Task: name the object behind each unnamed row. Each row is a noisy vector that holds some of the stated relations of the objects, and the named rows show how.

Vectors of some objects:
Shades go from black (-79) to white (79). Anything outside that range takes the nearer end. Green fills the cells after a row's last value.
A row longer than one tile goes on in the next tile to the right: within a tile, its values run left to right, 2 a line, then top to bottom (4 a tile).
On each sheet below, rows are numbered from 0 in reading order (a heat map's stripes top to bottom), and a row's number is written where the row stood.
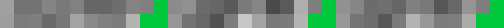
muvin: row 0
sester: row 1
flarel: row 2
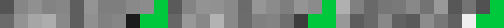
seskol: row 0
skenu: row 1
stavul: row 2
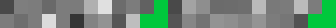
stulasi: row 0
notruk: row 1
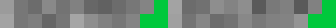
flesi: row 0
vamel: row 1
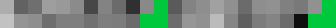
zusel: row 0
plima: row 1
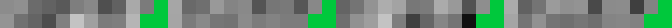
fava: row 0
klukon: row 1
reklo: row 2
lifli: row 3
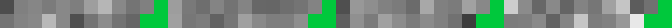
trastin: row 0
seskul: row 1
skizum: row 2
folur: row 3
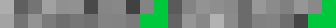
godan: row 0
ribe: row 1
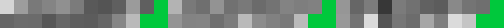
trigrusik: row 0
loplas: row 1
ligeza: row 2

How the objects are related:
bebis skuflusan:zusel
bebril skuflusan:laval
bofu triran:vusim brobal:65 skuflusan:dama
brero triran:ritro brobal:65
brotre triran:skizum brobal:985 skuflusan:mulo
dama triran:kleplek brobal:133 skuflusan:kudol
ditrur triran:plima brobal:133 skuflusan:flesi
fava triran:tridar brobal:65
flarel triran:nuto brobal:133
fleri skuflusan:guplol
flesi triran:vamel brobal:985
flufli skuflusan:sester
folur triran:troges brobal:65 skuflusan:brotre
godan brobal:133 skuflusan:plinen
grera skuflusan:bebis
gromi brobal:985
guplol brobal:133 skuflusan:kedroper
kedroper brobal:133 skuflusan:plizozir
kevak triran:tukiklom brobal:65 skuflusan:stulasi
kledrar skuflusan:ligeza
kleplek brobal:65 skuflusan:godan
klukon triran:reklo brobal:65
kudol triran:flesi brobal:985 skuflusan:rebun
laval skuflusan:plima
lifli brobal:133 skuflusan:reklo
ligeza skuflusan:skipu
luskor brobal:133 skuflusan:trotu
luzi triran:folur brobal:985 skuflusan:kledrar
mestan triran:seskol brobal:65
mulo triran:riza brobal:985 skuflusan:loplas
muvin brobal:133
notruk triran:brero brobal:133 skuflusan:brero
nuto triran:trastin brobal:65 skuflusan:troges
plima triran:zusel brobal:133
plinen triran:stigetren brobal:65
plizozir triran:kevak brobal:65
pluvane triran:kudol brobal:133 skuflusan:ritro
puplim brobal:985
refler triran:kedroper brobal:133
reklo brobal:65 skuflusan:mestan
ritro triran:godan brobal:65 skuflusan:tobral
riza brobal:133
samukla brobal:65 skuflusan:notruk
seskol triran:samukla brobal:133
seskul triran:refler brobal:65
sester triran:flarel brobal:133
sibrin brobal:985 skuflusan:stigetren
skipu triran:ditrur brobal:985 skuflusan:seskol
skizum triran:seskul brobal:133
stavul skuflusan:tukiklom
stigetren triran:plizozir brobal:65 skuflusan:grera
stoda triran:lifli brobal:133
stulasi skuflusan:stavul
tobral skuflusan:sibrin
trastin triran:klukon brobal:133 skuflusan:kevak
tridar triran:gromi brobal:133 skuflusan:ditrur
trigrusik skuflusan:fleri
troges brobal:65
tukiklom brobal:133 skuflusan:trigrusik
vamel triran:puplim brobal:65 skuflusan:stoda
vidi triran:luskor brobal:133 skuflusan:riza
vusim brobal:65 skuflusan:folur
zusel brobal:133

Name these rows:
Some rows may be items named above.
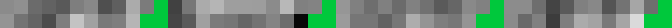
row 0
fava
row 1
ritro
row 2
brero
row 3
luzi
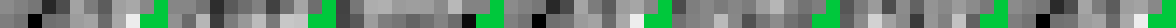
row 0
dama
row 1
skipu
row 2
ritro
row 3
dama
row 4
trastin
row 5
kledrar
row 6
dama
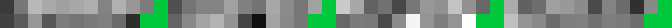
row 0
tobral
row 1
kedroper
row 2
brotre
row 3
zusel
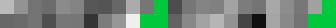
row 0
fleri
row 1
kedroper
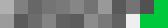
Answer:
stavul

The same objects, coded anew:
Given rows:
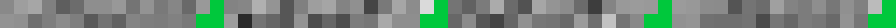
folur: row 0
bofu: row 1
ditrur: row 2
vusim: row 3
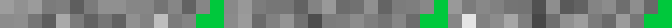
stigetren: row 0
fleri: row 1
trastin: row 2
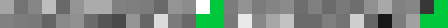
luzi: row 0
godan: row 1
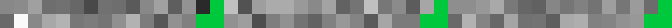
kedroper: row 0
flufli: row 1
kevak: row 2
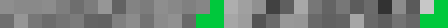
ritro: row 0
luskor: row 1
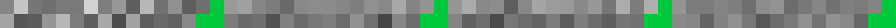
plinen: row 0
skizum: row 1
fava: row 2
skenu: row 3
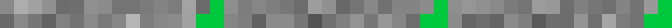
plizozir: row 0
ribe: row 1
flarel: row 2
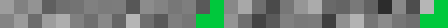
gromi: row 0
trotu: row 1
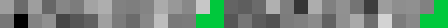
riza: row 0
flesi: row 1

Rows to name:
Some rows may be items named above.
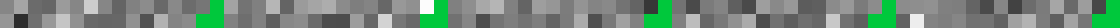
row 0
brero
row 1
luzi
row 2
plima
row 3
tridar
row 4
tukiklom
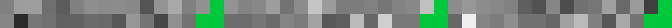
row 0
kudol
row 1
seskol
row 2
tukiklom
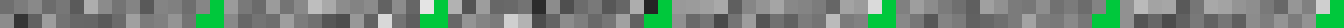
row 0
rebun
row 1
skipu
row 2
vamel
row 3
pluvane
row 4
loplas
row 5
mulo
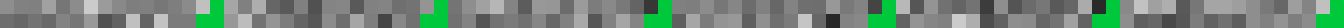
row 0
seskol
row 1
nuto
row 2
plima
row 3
zusel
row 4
vamel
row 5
mulo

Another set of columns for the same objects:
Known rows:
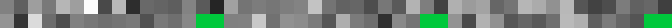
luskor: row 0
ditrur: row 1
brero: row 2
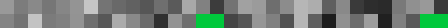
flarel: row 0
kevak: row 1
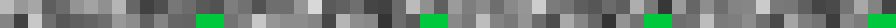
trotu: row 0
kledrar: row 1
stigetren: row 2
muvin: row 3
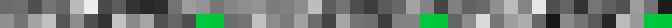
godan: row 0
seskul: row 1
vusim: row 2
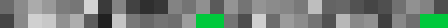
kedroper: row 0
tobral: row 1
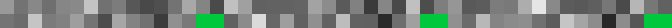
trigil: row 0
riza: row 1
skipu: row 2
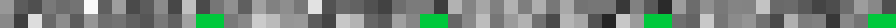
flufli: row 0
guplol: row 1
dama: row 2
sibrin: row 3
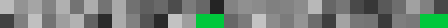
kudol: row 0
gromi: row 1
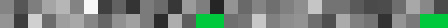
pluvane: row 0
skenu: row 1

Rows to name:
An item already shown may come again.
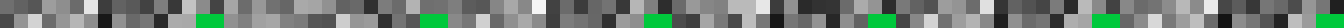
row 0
nuto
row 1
seskol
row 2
tridar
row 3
trastin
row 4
nuto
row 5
vusim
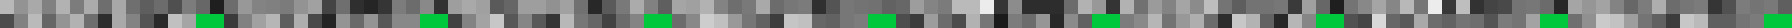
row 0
kudol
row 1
tukiklom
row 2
zusel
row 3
plizozir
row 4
trastin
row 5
brotre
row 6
vamel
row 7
plizozir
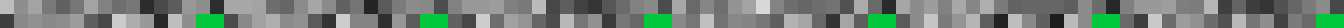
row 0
loplas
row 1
plima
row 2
ritro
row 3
fava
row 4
folur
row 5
ritro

